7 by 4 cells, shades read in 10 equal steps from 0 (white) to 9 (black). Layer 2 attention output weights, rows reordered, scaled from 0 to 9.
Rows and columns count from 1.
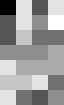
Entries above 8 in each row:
1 0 0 0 0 0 0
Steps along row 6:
same down up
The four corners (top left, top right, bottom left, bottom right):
9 1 1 4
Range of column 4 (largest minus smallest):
5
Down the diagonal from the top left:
9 1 5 3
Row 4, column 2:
4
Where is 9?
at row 1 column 1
